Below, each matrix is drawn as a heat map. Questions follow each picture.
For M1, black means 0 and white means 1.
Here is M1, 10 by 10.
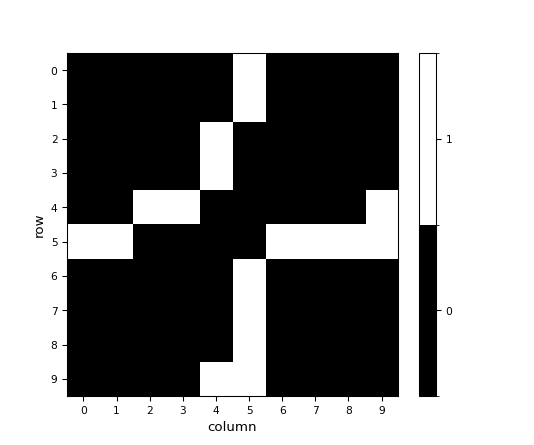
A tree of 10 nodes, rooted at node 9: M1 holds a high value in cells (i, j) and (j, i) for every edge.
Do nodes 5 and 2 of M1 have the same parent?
no
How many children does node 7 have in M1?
0
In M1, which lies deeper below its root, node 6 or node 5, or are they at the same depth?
node 6
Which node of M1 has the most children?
5
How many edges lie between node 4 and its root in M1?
1
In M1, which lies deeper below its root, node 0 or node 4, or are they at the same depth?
node 0
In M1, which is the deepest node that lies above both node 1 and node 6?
5
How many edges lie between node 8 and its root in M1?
2
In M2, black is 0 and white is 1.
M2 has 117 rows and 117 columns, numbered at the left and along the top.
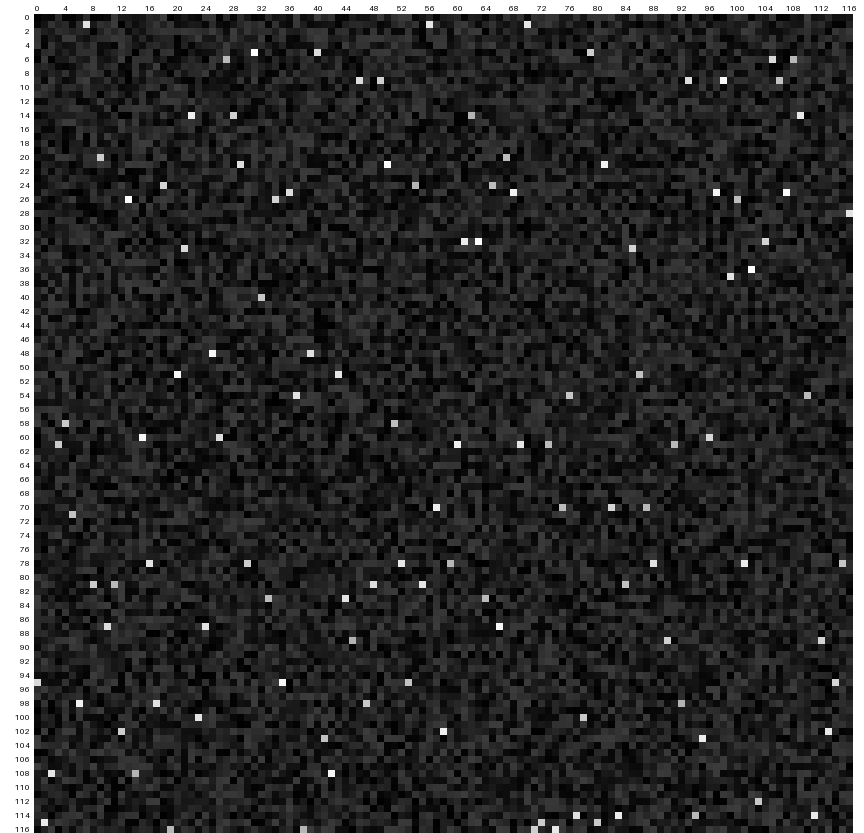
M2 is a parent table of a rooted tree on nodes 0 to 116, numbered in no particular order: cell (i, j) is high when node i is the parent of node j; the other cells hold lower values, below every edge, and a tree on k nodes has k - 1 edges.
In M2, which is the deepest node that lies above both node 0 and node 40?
95
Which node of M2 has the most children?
78
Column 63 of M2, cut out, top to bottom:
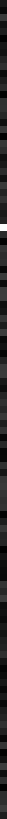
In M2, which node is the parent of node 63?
32
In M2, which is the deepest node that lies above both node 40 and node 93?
9
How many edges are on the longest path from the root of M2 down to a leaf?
39
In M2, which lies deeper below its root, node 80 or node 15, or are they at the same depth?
node 80
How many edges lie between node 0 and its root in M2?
4
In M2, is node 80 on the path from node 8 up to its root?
no
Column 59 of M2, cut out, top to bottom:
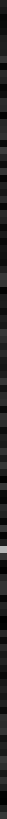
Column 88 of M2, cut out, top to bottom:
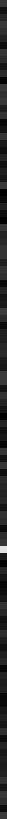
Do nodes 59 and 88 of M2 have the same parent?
yes
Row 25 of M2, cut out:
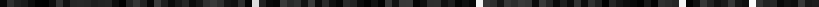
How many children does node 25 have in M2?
4
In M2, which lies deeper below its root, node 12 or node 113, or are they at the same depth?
the same depth
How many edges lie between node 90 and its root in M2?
1
